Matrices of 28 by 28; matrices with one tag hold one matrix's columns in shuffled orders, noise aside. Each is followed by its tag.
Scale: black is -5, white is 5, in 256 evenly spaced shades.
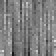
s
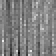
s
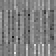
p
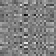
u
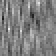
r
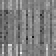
p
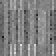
p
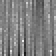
s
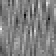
r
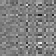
u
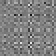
u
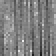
s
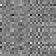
u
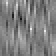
r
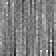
s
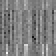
p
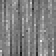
s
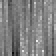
s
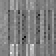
p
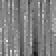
s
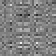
u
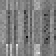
p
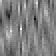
r
